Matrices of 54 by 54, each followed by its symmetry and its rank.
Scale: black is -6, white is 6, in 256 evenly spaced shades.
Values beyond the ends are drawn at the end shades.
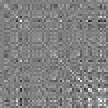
symmetric, rank five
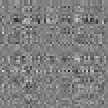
neither, rank five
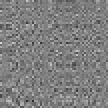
neither, rank five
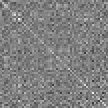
symmetric, rank five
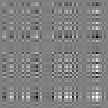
symmetric, rank one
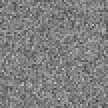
neither, full rank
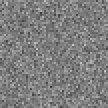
neither, full rank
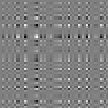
symmetric, rank one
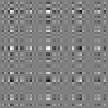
symmetric, rank one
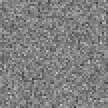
neither, full rank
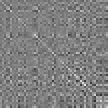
symmetric, rank five
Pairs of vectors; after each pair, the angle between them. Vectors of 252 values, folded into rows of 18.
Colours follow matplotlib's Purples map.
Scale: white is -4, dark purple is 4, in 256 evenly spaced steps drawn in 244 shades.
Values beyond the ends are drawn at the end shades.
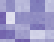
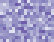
orthogonal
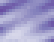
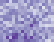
partly opposed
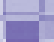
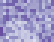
partly opposed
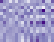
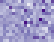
partly aligned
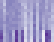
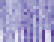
nearly opposite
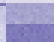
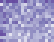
partly opposed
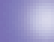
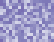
orthogonal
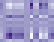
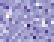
orthogonal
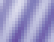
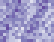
partly opposed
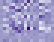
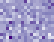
orthogonal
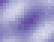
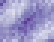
nearly parallel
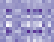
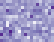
partly aligned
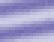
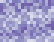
partly aligned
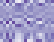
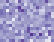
orthogonal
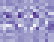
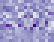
nearly opposite
